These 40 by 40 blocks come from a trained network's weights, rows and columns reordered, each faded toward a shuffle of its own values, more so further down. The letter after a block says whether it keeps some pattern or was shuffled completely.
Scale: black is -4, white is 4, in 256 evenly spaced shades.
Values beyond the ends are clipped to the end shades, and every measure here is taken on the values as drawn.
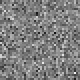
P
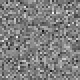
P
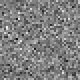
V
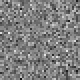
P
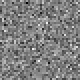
V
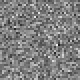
V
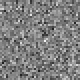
V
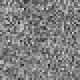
P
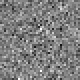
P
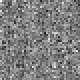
P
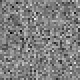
V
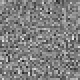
P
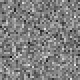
V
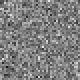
P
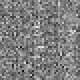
P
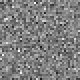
V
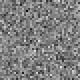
V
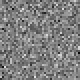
V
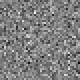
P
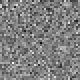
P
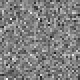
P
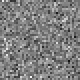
V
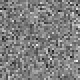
P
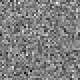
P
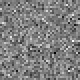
V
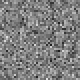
P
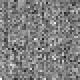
P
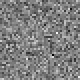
V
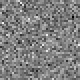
P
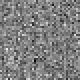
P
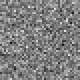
V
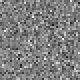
V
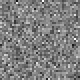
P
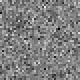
V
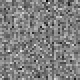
P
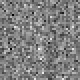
P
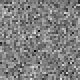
P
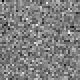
V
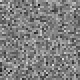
V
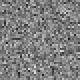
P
